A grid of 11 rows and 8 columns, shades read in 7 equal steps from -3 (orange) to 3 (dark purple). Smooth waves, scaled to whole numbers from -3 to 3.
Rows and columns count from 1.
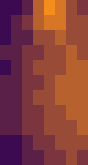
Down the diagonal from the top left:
3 2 2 1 0 -1 -1 -1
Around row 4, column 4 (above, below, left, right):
0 0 1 0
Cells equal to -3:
1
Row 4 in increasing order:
-1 0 0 0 1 1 2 2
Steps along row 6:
same down same down down same same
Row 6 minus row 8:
0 0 0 0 0 -1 0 0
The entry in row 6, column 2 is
2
